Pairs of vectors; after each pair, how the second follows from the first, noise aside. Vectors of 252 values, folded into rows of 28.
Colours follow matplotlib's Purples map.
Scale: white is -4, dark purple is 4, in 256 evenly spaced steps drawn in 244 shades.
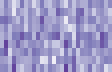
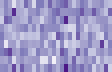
sign-scrambled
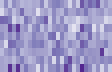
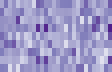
wrapped around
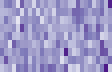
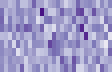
wrapped around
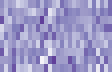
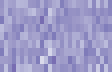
shrunk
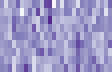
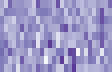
wrapped around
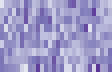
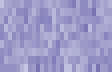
shrunk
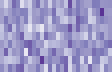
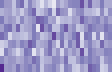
wrapped around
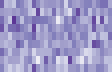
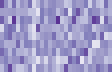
sign-scrambled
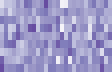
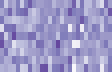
wrapped around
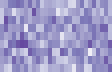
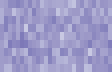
shrunk
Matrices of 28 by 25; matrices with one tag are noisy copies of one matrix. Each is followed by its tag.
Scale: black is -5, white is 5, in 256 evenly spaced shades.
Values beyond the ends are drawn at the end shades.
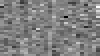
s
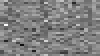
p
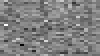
p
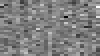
s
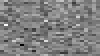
p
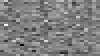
p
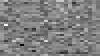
p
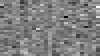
s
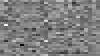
p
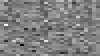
p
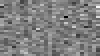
s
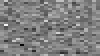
p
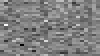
p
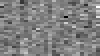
s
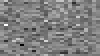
p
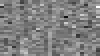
s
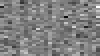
s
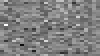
p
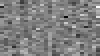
s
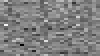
p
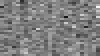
s
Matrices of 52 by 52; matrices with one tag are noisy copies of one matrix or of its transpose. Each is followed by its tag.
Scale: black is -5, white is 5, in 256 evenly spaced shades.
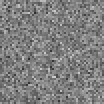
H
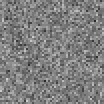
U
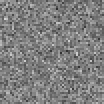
H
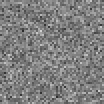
U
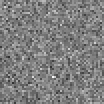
H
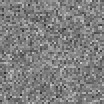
U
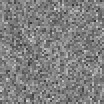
U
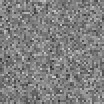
H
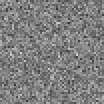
H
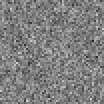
U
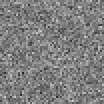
U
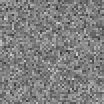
H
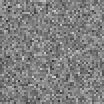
H
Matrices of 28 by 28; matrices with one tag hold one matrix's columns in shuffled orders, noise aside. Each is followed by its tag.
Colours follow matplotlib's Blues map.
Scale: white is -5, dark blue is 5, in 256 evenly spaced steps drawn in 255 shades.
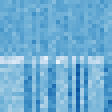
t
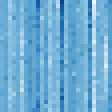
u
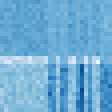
t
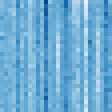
u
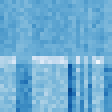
t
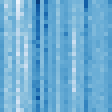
u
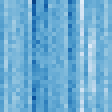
u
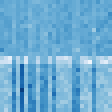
t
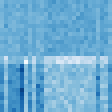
t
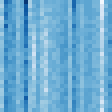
u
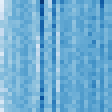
u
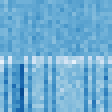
t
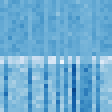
t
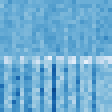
t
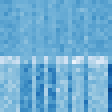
t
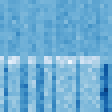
t
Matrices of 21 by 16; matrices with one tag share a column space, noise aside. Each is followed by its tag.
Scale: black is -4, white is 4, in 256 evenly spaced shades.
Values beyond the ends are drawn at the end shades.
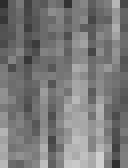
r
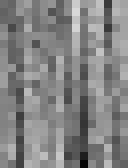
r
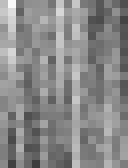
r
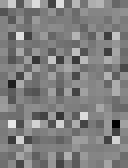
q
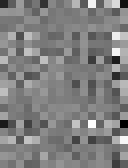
q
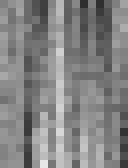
r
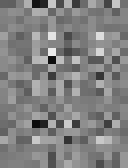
q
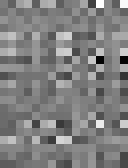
q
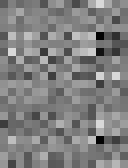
q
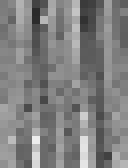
r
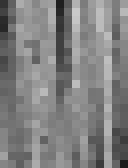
r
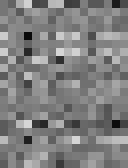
q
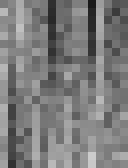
r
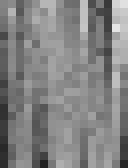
r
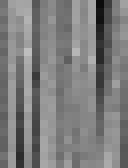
r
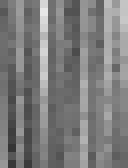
r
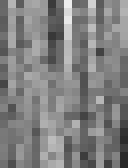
r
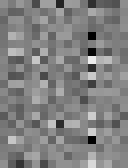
q
